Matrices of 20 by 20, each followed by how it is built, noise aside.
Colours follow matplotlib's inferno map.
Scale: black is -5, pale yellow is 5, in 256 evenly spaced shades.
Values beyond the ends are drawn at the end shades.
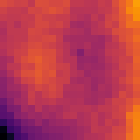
smooth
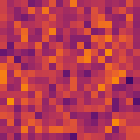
noise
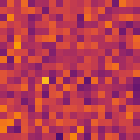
noise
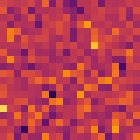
noise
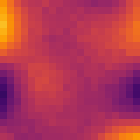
smooth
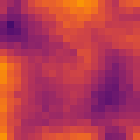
smooth
